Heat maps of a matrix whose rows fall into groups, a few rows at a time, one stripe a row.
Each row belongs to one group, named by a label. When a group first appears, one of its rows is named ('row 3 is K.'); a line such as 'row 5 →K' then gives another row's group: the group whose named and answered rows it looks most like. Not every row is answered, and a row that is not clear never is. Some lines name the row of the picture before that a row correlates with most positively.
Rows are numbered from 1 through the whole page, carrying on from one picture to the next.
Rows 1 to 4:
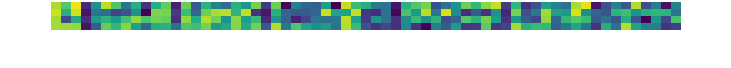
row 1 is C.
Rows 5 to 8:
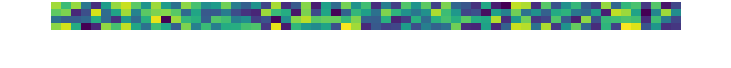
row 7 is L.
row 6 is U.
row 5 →C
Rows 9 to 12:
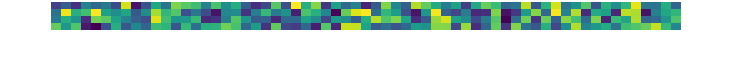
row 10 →U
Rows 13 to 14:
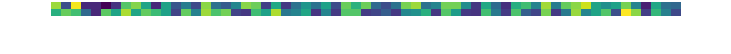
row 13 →C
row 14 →C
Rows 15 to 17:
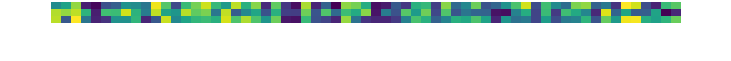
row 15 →C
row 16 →C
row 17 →C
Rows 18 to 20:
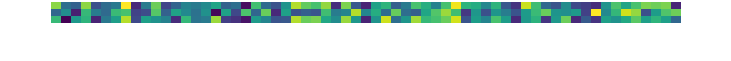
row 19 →U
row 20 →L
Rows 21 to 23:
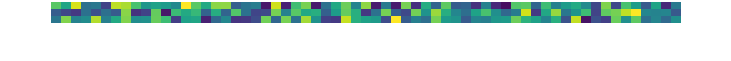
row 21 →C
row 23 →U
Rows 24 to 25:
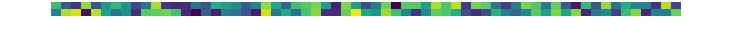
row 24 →L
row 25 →U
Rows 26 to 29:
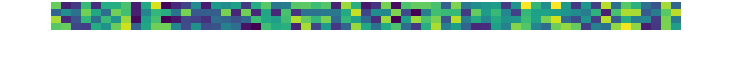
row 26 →L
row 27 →U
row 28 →L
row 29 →U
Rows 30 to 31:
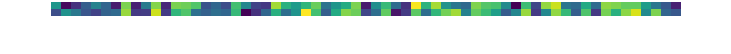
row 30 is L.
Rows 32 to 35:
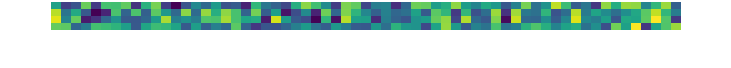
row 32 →L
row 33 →C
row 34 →C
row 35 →U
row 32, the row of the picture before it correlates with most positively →31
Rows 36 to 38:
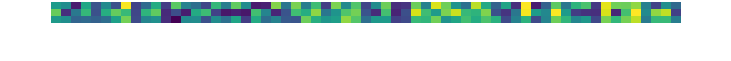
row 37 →L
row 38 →L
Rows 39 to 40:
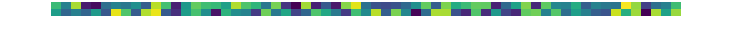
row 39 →C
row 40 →U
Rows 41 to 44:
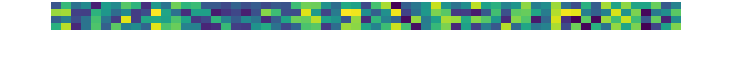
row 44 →U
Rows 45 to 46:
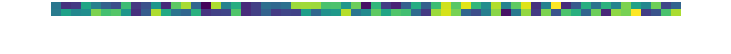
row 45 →L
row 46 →U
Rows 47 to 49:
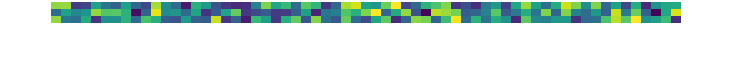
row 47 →U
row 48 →U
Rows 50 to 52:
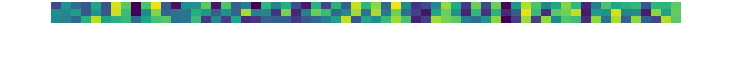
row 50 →U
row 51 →U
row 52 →U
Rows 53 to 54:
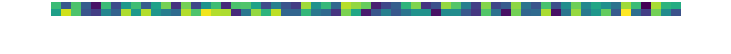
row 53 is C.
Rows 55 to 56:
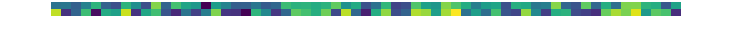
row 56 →L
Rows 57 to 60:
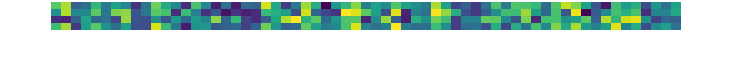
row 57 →U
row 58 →U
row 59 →L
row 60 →U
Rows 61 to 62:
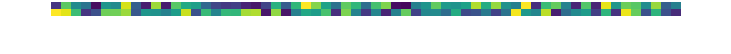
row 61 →L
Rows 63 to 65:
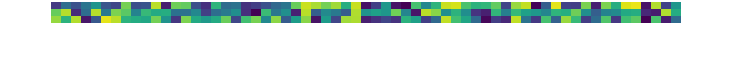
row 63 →L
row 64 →U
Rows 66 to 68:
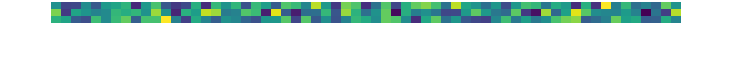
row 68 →U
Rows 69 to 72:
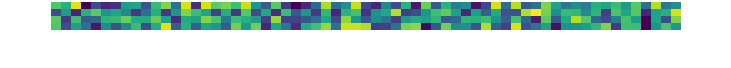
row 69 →C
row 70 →U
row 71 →C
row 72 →C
